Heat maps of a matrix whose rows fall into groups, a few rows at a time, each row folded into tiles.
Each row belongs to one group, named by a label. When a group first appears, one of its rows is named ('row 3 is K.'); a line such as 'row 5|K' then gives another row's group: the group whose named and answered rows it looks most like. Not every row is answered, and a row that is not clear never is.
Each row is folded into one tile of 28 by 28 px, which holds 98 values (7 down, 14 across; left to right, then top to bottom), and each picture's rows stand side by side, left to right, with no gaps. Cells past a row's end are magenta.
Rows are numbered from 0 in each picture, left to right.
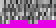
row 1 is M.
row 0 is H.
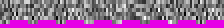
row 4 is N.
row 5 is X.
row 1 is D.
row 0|M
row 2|M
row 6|M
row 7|M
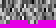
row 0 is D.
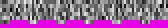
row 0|X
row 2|H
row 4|H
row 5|X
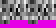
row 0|X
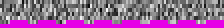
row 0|D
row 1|H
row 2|M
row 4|N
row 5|N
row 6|N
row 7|M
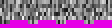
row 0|X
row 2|D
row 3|M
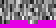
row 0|X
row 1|X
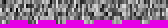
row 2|H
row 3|N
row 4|N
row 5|H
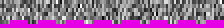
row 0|D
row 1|X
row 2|D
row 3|M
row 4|N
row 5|M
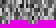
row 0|X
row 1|D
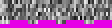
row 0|H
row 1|M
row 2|X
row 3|H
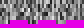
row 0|N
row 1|X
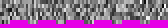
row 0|D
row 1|H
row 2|N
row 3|D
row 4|N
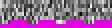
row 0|H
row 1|D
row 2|M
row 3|D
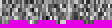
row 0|H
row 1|X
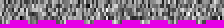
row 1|N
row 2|D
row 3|D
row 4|H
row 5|M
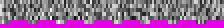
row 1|D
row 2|M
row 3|M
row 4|H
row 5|N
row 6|M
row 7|H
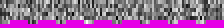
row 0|N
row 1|X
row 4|D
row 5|N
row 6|N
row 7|H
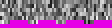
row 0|M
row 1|D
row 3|X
